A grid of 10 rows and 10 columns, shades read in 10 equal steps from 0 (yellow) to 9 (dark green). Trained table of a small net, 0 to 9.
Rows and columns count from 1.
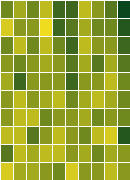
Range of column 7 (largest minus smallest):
3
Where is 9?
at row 1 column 10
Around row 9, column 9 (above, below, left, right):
1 2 5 4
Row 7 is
4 2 2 5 4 4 3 5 4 5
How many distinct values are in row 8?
6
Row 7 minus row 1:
-1 -1 -3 3 -3 -3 1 1 -2 -4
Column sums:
35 32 40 29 42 51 32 41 33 61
